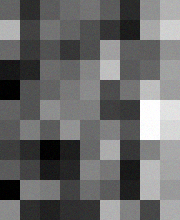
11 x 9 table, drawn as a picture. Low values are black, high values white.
Calmest part: centre. Average level on the scale: 40%. Ninth with the highest average: middle right. Seam: vertical, 80% of the way across, the right part higher.
